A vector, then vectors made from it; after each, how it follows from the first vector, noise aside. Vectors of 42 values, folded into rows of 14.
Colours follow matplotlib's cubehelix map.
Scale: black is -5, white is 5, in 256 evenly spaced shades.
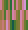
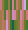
copied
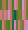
wrapped around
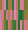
wrapped around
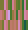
wrapped around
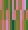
copied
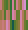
copied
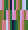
scaled up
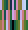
scaled up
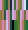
scaled up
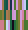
scaled up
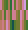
copied
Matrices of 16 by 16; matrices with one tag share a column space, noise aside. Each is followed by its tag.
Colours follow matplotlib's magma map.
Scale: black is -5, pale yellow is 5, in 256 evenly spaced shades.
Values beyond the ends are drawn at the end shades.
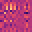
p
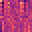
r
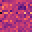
p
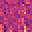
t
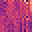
r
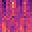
r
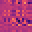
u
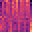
r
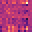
t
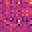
u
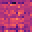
t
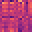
r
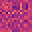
p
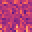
t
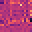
u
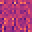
t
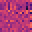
p
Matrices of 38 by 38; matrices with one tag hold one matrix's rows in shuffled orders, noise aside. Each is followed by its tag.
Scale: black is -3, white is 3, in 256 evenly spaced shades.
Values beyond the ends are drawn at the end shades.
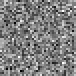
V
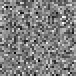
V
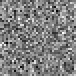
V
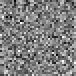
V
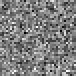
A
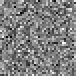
V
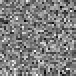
A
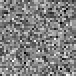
A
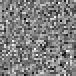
A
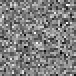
A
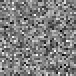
A
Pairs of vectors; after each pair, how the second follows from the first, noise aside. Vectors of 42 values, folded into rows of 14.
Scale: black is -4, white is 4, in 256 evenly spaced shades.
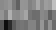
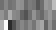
sign-scrambled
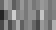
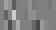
partly zeroed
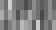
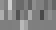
partly zeroed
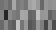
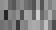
sign-scrambled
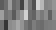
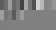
partly zeroed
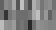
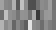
sign-scrambled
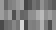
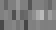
partly zeroed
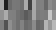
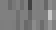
partly zeroed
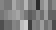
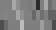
partly zeroed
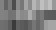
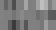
partly zeroed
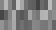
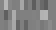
partly zeroed
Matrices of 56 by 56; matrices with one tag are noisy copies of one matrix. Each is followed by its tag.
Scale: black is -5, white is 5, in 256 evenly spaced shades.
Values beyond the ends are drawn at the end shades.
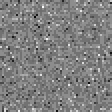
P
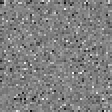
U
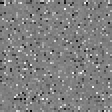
U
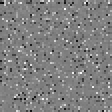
U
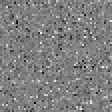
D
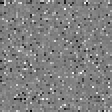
U
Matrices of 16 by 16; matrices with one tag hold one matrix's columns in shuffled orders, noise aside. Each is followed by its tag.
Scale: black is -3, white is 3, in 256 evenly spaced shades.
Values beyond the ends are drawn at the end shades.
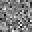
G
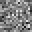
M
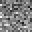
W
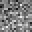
W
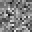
G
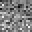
W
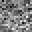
W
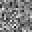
G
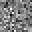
G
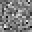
M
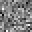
G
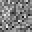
M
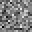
M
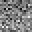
W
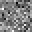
G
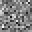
M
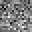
W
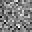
M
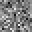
G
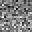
W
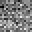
W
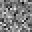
G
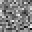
M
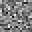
M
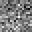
W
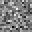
M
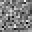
M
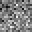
W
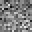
W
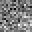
W
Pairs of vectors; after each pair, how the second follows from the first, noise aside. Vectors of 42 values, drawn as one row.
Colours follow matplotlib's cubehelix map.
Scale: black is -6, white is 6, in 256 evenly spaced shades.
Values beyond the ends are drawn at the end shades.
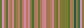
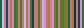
scaled up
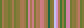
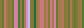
reversed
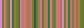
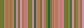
reversed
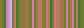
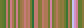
reversed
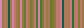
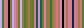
scaled up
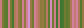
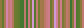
reversed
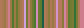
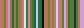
scaled up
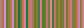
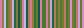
scaled up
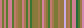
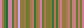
reversed
